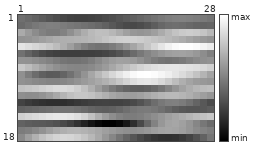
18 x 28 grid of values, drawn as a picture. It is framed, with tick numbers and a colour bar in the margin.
Ninth with the lowest average: bottom middle. Histogram: bell-shaped. Slope: none. Grain: streaks across.
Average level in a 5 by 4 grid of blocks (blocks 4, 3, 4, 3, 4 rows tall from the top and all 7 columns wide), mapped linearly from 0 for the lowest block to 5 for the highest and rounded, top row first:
1222
2024
3355
0111
3202
